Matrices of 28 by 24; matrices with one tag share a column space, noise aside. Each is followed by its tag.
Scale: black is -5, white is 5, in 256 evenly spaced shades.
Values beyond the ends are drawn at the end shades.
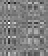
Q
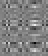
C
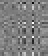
Q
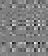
C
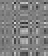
Q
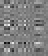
C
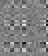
C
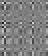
Q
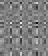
Q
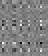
C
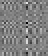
Q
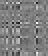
Q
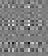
C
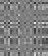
Q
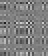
Q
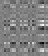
C
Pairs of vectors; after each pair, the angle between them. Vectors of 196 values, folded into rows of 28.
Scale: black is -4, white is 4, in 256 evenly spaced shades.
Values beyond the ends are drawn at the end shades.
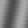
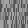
orthogonal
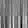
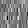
orthogonal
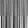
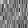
orthogonal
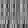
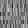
partly opposed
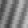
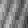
nearly opposite
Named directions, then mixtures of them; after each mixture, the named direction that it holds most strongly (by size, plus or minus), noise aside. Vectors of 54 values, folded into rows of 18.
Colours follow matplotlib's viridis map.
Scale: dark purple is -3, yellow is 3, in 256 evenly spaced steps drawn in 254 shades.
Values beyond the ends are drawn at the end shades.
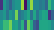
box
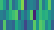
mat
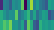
box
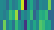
mat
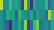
box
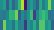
mat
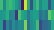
box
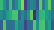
mat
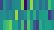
box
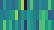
box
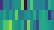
box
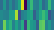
box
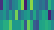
box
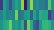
box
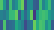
mat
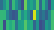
mat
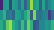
box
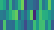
mat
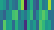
mat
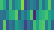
mat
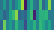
mat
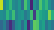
box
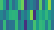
mat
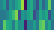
mat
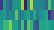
box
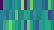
box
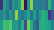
box
